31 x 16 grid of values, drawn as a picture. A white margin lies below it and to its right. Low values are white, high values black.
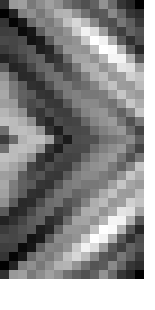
The top and bottom halves mirror each other. The centre is the smoothest part. The histogram is bell-shaped.
